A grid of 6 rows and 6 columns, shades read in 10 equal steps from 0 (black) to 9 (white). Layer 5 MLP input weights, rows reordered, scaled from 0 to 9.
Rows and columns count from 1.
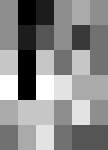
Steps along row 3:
down up down up down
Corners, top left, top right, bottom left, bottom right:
5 5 4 3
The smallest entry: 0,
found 3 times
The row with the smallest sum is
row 2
